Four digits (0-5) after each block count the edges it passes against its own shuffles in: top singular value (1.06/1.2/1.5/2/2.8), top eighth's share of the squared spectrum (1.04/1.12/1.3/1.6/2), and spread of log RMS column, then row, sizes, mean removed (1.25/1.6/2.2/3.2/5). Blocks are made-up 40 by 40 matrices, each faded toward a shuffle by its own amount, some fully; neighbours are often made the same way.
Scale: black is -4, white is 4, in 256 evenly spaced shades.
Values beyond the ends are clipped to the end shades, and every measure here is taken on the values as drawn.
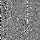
2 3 2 0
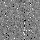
2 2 1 0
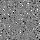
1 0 0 0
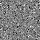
1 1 0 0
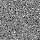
0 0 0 0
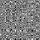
4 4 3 2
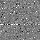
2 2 0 1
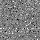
1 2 0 1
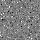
0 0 0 0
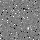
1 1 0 0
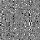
3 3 2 0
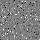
0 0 0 0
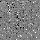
2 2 1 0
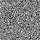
0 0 0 0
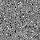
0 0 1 0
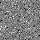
0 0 0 0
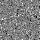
0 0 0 0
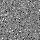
0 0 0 0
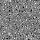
2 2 0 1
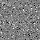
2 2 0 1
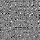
3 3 1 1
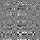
4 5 2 3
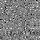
3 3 0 1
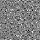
3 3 1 1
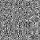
4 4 2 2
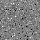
2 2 0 0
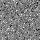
1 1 0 0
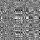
4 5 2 3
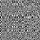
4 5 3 3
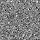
2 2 0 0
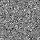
1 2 0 0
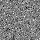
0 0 0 0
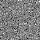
1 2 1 0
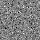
2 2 0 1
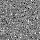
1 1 0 0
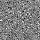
2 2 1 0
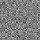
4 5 2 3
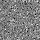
0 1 0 0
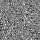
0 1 0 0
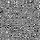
3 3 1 1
